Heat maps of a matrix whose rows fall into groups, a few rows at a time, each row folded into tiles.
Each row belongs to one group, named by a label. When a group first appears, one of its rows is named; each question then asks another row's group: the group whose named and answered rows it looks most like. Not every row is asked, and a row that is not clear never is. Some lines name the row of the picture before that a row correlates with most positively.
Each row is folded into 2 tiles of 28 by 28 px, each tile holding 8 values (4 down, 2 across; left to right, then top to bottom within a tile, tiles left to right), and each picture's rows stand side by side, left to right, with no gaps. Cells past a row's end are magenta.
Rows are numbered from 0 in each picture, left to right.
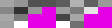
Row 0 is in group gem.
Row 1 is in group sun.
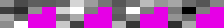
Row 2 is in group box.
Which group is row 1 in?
box
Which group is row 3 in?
gem
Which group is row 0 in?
gem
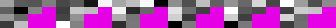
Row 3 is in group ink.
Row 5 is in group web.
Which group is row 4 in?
ink
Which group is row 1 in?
sun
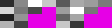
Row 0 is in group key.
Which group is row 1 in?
box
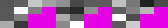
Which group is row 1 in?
gem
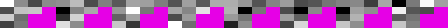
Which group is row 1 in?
sun
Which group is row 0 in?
web
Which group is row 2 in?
box
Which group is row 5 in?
gem
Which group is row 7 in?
key
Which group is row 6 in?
sun
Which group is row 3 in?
sun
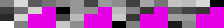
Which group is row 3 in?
ink
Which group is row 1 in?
sun
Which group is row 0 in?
sun
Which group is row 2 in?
ink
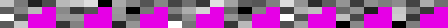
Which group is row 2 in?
gem
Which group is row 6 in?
ink
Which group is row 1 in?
ink
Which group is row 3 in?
sun
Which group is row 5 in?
web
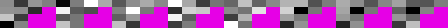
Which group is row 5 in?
gem
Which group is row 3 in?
web
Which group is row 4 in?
sun
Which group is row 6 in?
gem
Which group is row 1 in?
key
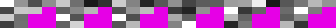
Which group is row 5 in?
box
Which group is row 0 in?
web
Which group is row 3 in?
gem
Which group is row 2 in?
web
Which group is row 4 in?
ink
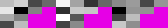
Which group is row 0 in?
gem
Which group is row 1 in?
web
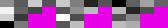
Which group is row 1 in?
web
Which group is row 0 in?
ink
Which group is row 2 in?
key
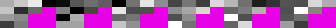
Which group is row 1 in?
key
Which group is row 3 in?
sun
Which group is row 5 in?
box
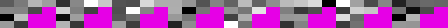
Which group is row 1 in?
key
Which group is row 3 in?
gem
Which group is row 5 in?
ink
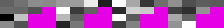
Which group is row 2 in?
web
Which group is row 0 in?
key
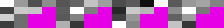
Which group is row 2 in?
sun
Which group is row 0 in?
web
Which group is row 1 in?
box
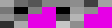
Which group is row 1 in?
sun
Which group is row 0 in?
gem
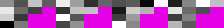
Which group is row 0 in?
ink
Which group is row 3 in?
key
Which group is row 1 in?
web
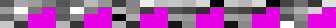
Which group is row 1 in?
box
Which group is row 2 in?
key
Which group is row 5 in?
sun
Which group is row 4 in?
ink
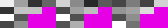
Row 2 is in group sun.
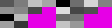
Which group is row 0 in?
key
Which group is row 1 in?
key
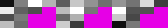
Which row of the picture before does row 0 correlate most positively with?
1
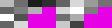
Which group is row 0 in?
web
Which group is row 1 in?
box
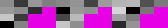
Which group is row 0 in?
ink
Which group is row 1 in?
sun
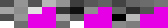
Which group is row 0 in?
sun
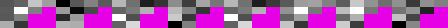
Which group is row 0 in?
box
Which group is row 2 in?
web
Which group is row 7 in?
ink
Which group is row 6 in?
box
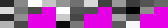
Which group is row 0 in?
key
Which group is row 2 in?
gem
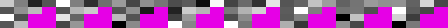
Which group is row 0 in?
web
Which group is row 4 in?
sun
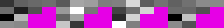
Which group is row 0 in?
key
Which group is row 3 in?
key
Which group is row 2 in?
sun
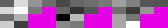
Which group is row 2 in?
gem
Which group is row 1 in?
key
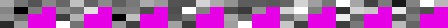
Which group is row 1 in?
sun
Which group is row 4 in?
gem
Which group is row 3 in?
box
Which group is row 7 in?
key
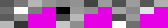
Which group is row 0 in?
box
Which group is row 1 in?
sun
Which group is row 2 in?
sun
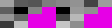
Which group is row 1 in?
sun
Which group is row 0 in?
gem
